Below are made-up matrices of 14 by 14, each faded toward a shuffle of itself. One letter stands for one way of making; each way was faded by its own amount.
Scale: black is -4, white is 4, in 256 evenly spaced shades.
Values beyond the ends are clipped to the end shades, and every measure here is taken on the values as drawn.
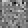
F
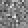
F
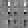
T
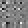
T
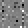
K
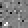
K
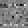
F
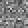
F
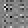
T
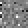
K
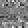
F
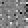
K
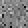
K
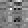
T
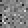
K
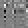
T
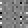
T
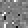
K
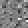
K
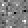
K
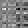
T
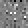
K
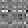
T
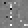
K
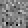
K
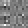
T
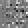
K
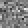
F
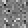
K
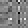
T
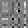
T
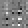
T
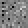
K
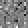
K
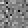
K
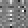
T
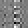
T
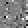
K
